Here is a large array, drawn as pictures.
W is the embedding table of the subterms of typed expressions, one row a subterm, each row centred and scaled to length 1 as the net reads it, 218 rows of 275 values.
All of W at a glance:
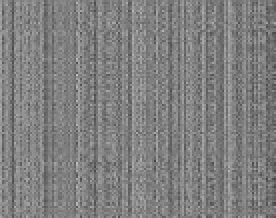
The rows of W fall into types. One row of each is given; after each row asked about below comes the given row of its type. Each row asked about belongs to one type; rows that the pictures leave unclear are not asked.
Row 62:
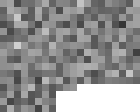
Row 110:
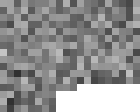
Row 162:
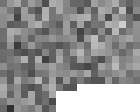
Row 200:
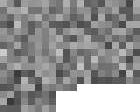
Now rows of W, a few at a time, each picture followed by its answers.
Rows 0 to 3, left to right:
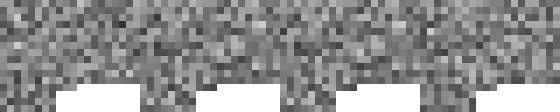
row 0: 62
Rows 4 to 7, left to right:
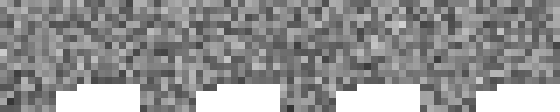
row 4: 200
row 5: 200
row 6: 162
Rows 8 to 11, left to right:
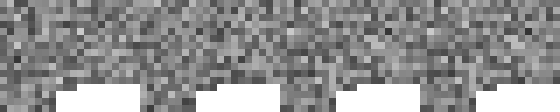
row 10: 162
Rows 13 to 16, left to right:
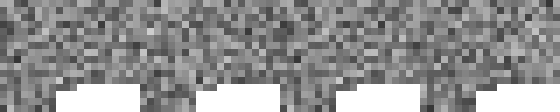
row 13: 62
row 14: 200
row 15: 62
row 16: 162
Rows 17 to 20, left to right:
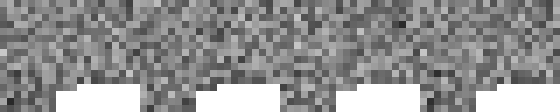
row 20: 110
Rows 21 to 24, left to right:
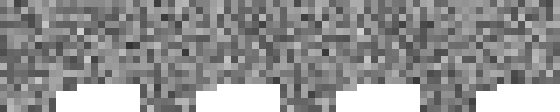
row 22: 62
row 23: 62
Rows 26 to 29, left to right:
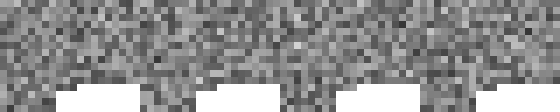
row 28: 62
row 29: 162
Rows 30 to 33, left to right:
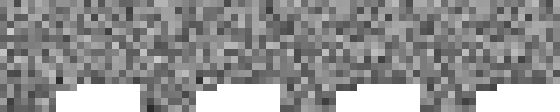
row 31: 200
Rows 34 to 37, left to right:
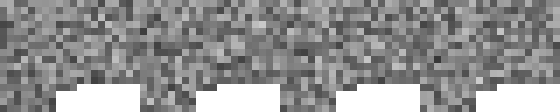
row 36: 200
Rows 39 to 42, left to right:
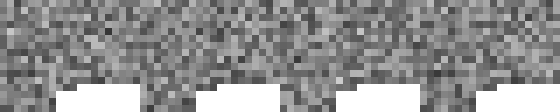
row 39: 162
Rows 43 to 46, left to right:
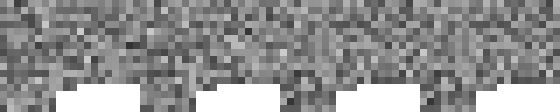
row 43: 162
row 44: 162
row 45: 200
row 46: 200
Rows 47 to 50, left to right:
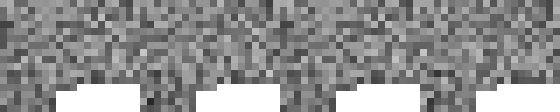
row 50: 110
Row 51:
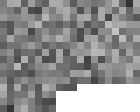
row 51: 162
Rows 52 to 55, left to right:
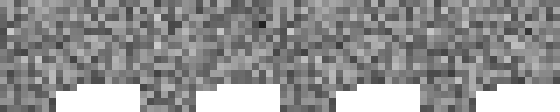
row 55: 162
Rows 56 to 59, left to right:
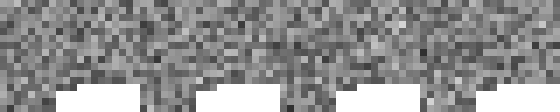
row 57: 62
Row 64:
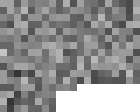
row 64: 110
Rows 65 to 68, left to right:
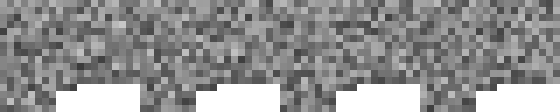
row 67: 200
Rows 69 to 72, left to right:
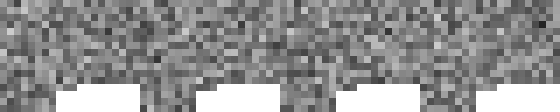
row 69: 200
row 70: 62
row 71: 162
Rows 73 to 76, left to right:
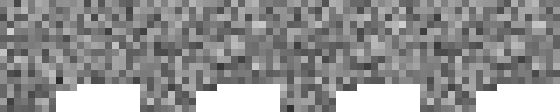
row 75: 162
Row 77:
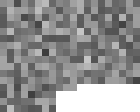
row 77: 62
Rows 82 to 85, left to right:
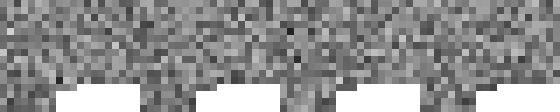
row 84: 162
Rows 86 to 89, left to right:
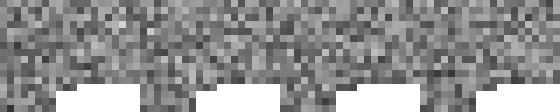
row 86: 162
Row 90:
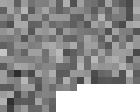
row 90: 110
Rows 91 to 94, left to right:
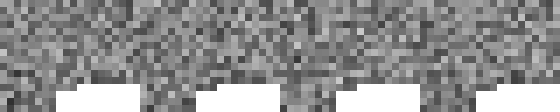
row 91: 110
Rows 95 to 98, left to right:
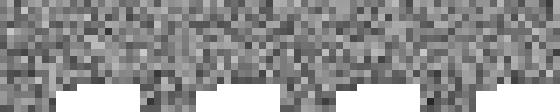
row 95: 162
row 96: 200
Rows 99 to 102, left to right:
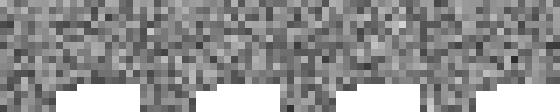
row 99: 200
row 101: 162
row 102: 62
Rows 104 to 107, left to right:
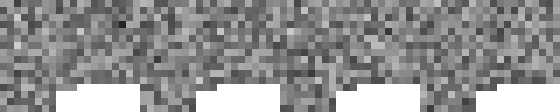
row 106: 162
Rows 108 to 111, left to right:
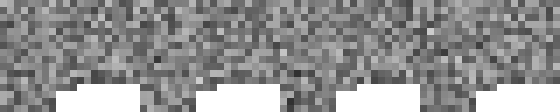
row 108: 110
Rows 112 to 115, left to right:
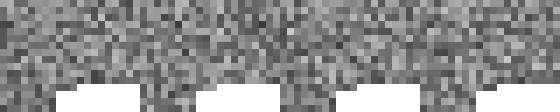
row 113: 62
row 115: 200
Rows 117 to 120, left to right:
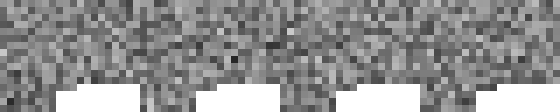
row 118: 62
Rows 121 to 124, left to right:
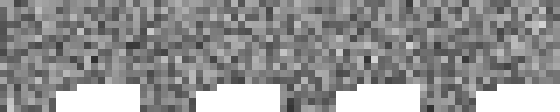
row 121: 62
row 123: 200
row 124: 162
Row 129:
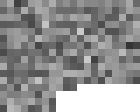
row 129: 162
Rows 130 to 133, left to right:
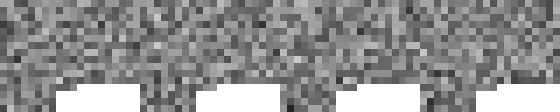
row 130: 62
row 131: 62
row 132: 200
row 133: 110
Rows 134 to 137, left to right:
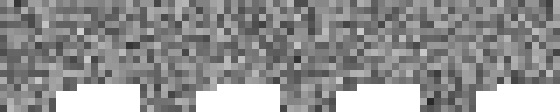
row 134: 162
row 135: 62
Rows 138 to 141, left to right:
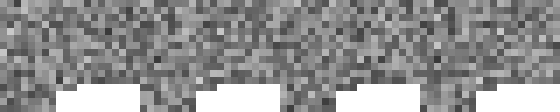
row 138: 200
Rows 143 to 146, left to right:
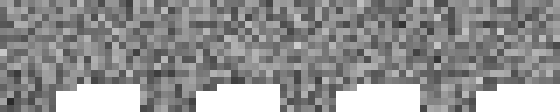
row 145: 62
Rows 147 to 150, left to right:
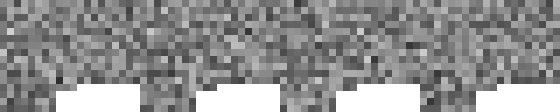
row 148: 162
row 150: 200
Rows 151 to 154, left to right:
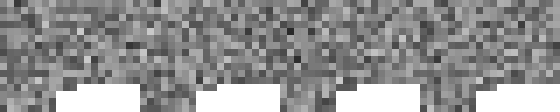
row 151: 162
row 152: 200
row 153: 162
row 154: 62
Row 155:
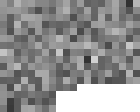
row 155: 200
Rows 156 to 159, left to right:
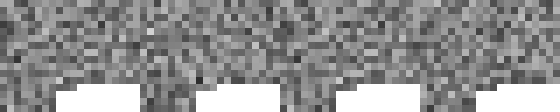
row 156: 62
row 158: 62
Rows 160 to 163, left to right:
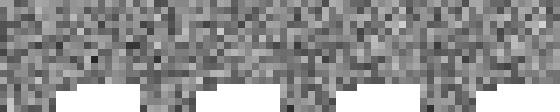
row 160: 62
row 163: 162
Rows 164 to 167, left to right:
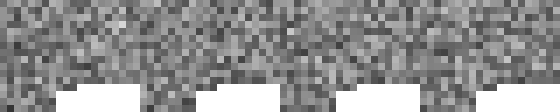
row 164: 162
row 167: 200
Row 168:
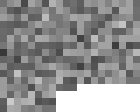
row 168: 162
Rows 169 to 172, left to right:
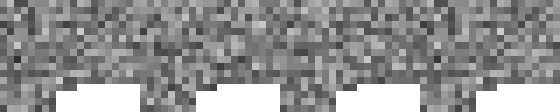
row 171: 200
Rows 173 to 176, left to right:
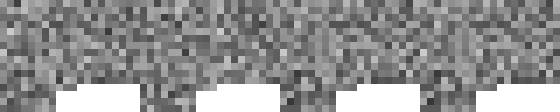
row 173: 200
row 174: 62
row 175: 200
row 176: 200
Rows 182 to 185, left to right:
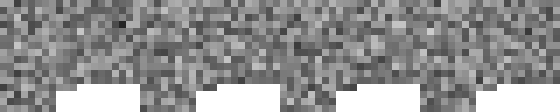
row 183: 200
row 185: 200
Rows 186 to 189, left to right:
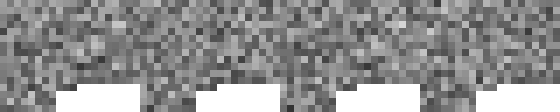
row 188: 162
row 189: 200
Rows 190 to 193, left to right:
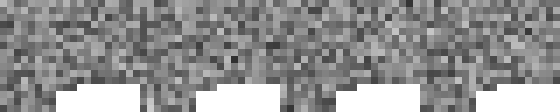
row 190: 200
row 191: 62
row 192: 162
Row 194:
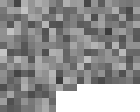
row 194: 200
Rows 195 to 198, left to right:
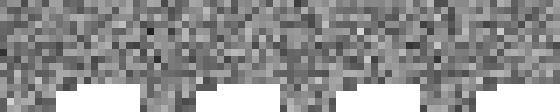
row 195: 162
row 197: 162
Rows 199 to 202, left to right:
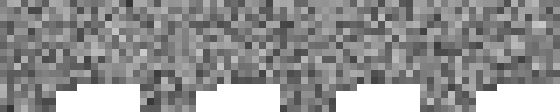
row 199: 162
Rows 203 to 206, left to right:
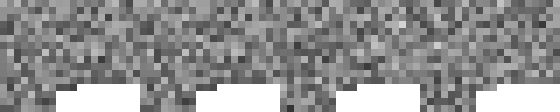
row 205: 162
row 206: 62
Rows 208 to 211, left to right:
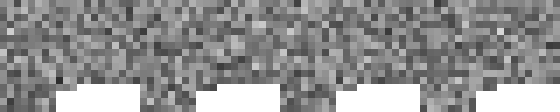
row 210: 200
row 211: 162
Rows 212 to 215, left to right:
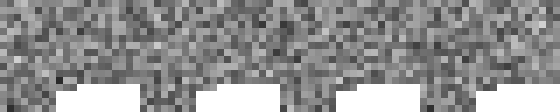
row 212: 200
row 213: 62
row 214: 62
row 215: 162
